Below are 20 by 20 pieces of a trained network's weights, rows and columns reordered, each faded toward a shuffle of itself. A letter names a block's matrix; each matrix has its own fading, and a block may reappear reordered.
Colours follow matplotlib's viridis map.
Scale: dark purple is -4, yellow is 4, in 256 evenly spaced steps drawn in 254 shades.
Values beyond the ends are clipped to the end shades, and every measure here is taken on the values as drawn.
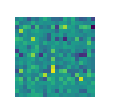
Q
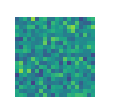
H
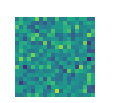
H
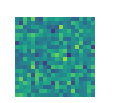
H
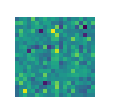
Q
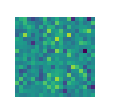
Q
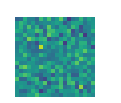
H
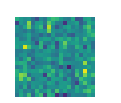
Q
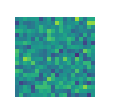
H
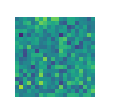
H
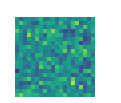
H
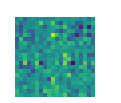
Q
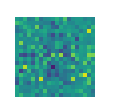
Q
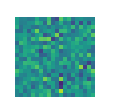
H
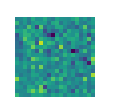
Q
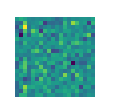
Q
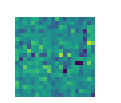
Q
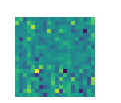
Q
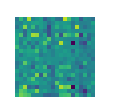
Q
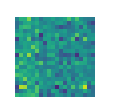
Q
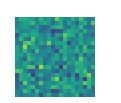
H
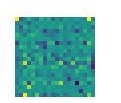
Q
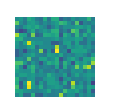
Q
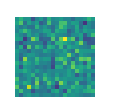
Q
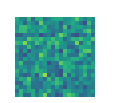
H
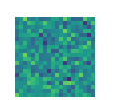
H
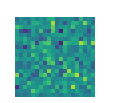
Q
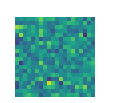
H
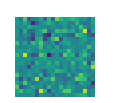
Q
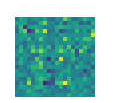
Q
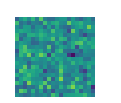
H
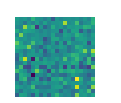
Q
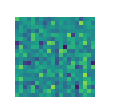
Q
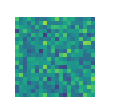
H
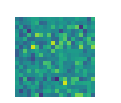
Q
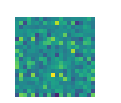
Q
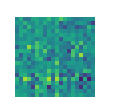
Q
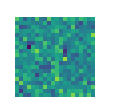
H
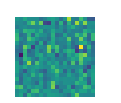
Q
